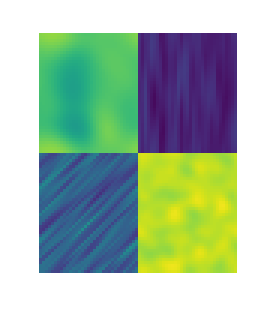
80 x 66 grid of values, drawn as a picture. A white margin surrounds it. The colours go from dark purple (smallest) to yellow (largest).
It is made of 2 by 2 panels. Panel 1,1: high, smooth. Panel 1,2: very low, streaked downward, faint in contrast. Panel 2,1: low, slanting up to the right. Panel 2,2: very high, blotchy, faint in contrast.
